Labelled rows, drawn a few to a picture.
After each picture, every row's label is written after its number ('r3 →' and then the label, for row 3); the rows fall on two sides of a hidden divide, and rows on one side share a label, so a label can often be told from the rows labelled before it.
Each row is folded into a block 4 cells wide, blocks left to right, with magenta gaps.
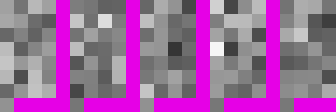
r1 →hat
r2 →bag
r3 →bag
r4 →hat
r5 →bag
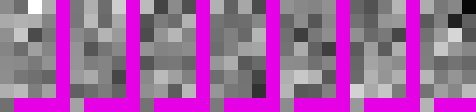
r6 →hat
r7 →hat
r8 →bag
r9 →bag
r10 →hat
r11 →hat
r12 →bag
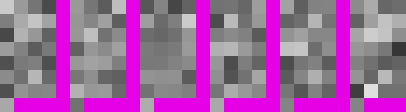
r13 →bag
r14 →hat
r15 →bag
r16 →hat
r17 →bag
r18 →bag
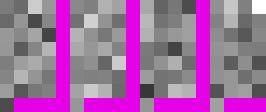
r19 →hat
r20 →hat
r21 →bag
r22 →hat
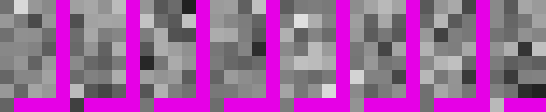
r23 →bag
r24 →hat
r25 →bag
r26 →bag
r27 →hat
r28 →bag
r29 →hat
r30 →bag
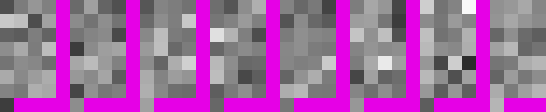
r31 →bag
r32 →bag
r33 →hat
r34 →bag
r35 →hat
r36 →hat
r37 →hat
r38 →hat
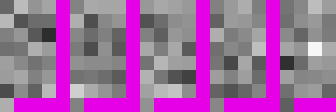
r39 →bag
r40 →hat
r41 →hat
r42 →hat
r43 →hat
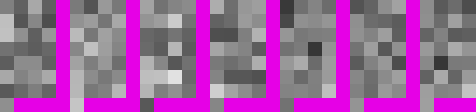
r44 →bag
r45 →hat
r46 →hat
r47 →hat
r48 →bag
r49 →bag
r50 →bag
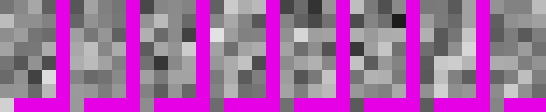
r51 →bag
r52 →hat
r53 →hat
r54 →hat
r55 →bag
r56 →hat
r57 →hat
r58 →hat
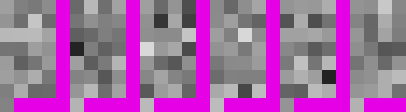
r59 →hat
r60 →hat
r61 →bag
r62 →hat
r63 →hat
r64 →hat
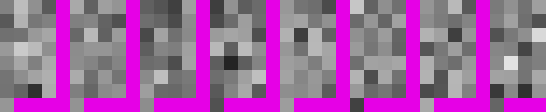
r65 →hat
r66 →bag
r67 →bag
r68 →bag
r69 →hat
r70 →hat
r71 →bag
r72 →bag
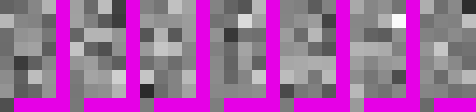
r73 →bag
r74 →bag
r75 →bag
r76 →hat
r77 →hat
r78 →hat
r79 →bag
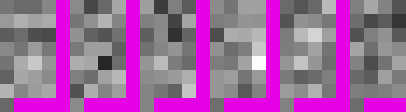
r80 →hat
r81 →bag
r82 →bag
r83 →hat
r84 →hat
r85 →bag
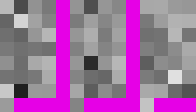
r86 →hat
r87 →hat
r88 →hat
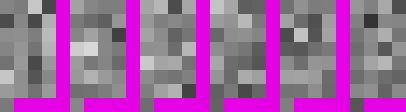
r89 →bag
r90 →bag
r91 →hat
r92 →bag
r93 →bag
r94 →bag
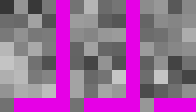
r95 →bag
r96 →bag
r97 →bag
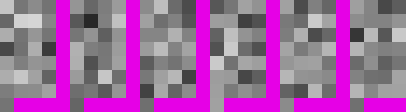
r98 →hat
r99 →bag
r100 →bag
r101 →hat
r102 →bag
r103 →bag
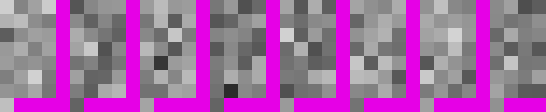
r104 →hat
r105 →bag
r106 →hat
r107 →bag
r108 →bag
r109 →hat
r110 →hat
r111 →bag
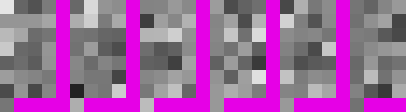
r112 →bag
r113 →bag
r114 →hat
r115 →bag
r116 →bag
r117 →bag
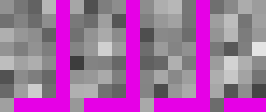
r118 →hat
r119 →hat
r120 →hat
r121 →hat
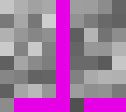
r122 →hat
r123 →bag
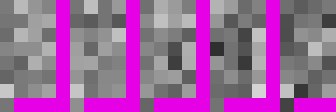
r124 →hat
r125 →hat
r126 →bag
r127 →bag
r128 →bag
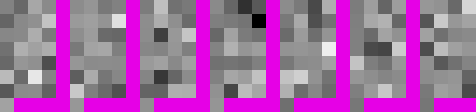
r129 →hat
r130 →hat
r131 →hat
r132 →bag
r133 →hat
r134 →hat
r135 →hat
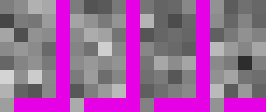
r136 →hat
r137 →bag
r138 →bag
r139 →bag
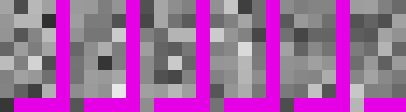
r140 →hat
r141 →bag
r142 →hat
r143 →hat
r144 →hat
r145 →hat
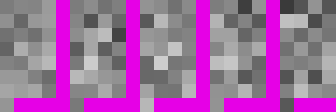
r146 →hat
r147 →bag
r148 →hat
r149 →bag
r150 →bag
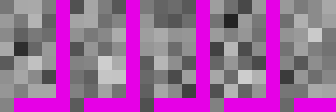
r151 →hat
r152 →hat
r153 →bag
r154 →bag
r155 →hat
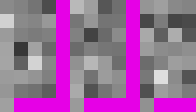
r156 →hat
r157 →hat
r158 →hat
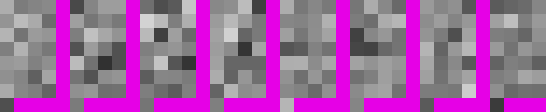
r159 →hat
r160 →bag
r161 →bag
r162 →bag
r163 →hat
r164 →hat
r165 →bag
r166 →bag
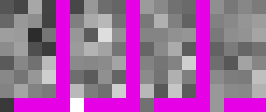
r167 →bag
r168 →hat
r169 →hat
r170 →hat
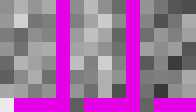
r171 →hat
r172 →hat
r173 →bag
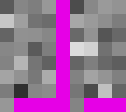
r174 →bag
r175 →bag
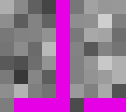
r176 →bag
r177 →hat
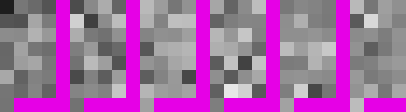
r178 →bag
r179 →bag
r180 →hat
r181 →hat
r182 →hat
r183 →hat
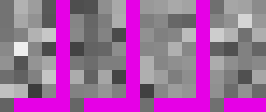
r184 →hat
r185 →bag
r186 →hat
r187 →hat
